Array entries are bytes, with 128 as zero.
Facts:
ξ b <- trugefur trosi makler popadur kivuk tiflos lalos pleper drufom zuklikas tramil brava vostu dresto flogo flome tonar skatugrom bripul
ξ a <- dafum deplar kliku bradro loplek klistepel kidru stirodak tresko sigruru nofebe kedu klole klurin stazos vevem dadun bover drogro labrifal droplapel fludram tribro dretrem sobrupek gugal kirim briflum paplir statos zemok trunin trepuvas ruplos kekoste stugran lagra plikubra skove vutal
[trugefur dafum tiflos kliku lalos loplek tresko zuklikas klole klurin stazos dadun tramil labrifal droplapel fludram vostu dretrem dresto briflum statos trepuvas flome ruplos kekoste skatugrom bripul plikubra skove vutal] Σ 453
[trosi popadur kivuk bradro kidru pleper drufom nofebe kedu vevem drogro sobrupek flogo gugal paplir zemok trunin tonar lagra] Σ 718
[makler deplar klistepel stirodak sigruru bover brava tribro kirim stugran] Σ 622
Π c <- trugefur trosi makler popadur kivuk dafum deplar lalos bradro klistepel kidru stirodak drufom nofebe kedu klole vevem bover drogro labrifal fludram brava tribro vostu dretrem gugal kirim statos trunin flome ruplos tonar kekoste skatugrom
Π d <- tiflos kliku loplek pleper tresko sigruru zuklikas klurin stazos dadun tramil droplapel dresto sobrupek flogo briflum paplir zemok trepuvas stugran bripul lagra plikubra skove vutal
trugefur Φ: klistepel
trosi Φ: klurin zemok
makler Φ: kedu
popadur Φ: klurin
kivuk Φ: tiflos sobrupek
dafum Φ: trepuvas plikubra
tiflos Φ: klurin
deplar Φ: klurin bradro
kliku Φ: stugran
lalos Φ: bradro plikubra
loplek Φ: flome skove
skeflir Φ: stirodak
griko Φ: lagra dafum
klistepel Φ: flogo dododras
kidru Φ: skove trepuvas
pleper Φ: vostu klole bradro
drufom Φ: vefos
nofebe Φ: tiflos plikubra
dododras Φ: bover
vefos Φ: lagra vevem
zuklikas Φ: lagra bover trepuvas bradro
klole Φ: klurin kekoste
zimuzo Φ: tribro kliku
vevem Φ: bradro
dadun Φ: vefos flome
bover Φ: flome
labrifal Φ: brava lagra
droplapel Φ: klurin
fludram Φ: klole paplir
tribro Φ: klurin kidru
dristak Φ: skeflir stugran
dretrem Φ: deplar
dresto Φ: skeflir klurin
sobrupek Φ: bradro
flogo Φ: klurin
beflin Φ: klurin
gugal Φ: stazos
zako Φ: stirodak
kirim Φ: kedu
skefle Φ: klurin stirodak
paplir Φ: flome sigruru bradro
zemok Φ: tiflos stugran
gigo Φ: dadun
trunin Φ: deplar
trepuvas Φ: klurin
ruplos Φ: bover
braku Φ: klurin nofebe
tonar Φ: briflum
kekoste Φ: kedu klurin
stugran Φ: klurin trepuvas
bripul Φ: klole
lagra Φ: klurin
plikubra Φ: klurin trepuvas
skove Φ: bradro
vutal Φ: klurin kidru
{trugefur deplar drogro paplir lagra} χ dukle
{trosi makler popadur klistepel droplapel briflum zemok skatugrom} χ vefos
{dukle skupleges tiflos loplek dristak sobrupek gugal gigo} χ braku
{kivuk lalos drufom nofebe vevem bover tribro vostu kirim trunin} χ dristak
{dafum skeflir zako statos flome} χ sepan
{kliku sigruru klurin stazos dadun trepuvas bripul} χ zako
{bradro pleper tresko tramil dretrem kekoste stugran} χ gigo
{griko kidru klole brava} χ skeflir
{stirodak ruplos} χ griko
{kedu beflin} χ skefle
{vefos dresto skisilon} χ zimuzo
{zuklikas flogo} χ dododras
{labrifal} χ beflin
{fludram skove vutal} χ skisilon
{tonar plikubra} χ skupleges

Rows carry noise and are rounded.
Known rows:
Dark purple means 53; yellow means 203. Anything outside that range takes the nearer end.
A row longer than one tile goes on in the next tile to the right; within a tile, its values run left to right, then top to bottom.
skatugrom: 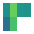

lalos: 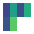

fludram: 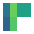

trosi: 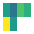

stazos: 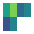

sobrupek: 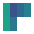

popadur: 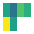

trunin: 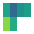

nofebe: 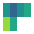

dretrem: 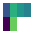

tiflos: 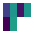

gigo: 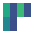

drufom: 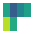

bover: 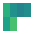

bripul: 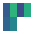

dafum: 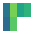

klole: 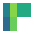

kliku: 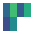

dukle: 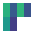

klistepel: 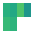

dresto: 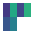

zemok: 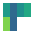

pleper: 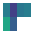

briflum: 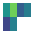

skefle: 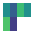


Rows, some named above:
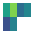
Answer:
stazos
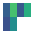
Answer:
kliku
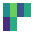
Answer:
klurin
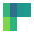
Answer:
vevem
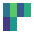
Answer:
trepuvas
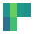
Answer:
skatugrom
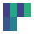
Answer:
dresto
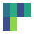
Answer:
vostu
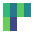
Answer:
skeflir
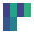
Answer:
dresto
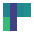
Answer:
dristak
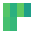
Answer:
stirodak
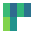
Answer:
tonar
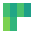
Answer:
brava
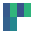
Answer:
bripul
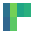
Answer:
dafum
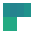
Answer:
kirim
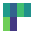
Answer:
zimuzo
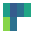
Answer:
flogo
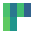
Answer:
gugal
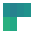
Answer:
kirim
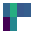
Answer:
tresko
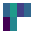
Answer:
tramil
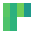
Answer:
stirodak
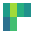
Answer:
statos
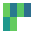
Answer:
bradro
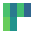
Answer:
gugal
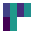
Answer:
plikubra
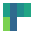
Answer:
zemok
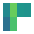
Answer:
skatugrom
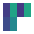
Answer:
zuklikas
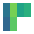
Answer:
dafum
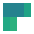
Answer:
tribro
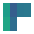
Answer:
paplir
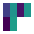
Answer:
tiflos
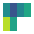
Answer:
kivuk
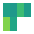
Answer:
makler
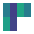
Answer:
braku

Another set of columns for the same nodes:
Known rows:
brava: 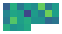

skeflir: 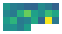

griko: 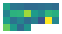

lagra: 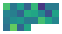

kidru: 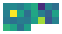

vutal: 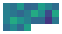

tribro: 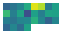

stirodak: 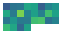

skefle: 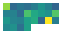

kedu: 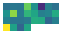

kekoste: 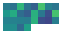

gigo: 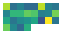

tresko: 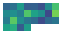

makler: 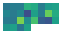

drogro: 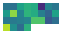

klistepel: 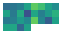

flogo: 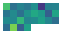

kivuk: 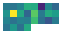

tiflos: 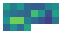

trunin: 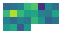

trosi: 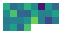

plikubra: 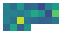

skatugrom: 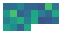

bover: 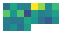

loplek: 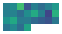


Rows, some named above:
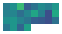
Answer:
loplek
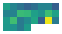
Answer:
skeflir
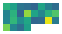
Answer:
sepan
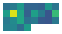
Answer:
dafum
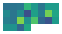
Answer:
makler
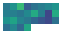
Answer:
loplek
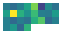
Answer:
vevem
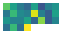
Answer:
pleper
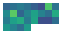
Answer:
skatugrom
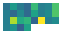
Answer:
sigruru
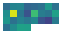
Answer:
lalos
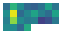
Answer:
flome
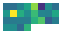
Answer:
vevem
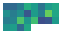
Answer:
makler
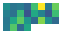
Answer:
stugran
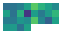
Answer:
klistepel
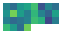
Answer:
gugal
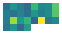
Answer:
sigruru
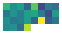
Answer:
paplir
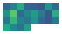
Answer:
statos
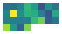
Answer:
bradro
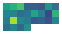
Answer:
dadun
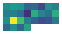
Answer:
bripul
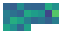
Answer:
briflum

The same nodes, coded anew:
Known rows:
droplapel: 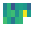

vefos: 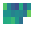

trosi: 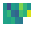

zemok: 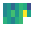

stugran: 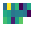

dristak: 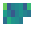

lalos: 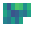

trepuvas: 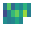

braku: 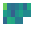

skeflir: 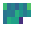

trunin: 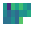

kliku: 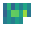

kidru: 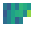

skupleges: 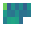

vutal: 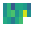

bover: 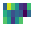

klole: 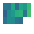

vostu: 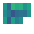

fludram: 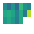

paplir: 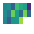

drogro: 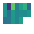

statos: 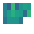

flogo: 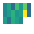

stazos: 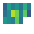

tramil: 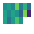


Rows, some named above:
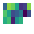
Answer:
kirim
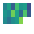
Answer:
loplek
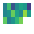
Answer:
skove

